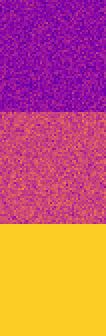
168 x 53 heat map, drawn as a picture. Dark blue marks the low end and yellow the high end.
It is made of 3 by 1 panels. Panel 1,1: low, fine-grained. Panel 2,1: middling, fine-grained. Panel 3,1: very high, flat.
